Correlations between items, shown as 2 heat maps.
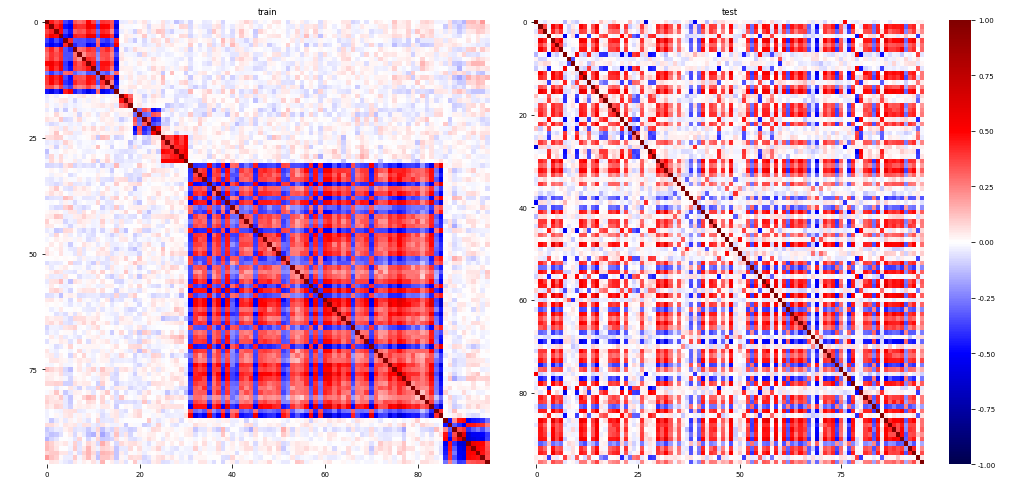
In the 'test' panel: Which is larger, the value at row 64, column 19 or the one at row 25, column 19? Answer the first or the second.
the first
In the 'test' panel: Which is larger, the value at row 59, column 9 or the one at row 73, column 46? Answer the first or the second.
the second
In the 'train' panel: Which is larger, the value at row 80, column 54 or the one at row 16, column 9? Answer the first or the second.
the first
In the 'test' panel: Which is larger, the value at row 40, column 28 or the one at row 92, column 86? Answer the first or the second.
the second
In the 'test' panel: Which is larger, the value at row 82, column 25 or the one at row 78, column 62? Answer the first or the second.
the first
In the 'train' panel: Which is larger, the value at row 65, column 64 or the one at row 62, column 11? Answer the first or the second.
the first
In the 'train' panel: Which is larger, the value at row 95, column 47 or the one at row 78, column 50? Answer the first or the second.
the second
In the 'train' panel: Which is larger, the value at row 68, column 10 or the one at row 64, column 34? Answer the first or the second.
the second
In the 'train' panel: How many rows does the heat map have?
96
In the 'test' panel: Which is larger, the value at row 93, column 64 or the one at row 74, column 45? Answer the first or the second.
the first
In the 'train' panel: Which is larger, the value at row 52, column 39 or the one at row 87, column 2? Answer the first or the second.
the second
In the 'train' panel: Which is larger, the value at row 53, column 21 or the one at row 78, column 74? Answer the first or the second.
the second
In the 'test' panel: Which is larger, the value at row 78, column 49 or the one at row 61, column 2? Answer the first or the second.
the second
